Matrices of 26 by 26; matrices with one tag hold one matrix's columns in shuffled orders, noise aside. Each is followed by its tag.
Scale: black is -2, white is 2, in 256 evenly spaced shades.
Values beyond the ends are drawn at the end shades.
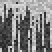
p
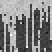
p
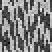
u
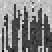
p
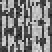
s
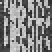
s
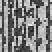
s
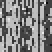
s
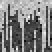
p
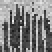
p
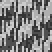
u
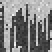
p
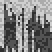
p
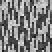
u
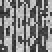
s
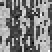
s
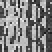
s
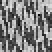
u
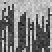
p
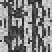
s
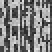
s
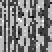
s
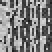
s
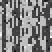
s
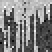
p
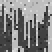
p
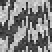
u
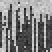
p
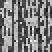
s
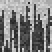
p
